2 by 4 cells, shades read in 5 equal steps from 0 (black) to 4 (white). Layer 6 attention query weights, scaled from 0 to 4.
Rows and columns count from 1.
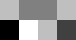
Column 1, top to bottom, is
3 0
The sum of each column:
3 6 5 4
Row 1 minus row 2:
3 -2 -1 2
